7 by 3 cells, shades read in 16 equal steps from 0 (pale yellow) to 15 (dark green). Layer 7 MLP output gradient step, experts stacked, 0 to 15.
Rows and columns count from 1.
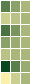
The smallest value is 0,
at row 7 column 1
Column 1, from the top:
10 3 11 7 4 15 0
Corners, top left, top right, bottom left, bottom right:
10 5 0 5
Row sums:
22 12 24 18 14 31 8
